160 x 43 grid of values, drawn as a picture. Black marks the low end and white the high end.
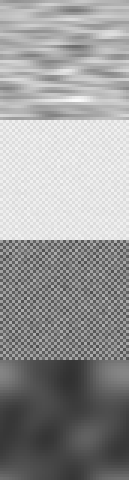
It is made of 4 by 1 panels. Panel 1,1: high, streaked across. Panel 2,1: very high, checkered, faint in contrast. Panel 3,1: middling, checkered, strong in contrast. Panel 4,1: low, smooth.
